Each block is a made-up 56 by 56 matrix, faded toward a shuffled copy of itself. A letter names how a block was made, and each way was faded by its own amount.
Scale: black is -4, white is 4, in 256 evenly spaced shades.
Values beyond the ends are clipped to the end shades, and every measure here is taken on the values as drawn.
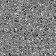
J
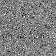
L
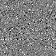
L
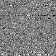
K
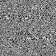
K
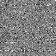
K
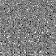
J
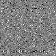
J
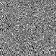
J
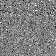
L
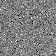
L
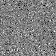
L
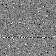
L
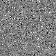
L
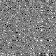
J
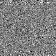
K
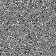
L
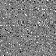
J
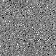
J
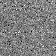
L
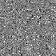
J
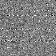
K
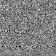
K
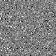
J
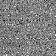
J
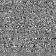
K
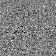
K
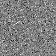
L
